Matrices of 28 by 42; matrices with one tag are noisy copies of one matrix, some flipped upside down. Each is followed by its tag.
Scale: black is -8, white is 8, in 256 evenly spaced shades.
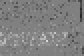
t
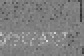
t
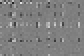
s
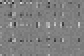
s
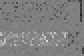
t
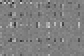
s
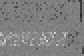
t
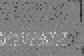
t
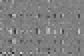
s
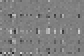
s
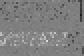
t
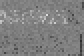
t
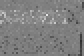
t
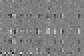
s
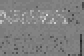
t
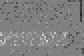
t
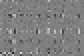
s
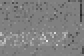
t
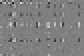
s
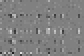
s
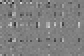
s
